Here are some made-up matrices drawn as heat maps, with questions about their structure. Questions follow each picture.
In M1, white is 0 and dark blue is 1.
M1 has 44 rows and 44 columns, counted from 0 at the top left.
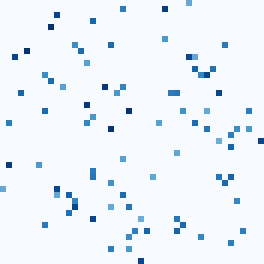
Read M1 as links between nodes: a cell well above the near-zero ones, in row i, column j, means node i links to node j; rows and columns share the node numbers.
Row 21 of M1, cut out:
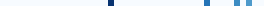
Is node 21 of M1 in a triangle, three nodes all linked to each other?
yes
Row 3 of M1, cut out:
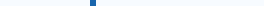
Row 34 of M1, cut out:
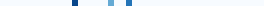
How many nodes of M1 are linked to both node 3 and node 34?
0
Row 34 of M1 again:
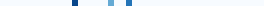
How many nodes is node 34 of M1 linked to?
3
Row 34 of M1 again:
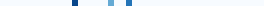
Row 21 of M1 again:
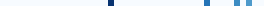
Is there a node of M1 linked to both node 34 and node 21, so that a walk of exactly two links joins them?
yes
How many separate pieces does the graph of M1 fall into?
7
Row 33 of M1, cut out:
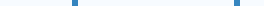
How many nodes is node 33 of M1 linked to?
2
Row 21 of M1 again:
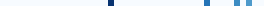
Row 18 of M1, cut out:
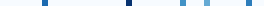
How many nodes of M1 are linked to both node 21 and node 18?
2
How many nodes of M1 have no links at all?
3
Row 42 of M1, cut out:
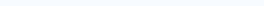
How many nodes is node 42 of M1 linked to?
0
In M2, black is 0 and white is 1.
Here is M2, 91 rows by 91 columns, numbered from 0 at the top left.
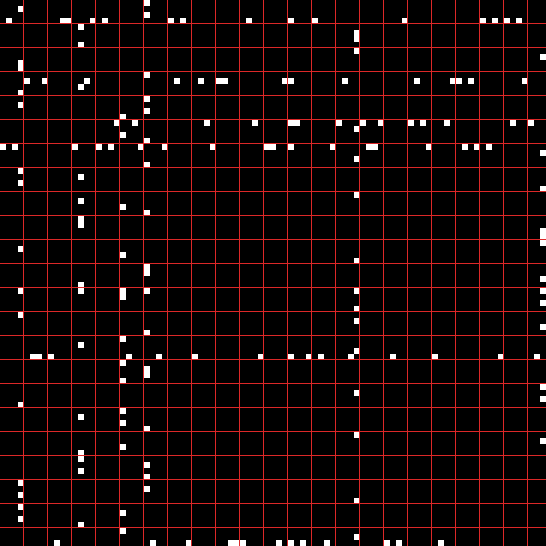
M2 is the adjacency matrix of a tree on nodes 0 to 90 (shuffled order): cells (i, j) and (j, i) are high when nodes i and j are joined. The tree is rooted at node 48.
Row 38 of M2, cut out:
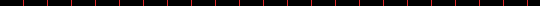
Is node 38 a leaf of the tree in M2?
yes
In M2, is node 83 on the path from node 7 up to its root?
no
